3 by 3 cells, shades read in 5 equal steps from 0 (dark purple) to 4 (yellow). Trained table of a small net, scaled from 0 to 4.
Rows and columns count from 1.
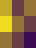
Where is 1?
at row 1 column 2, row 2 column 3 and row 3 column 2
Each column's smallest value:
2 1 0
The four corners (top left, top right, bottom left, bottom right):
3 2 2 0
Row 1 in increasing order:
1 2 3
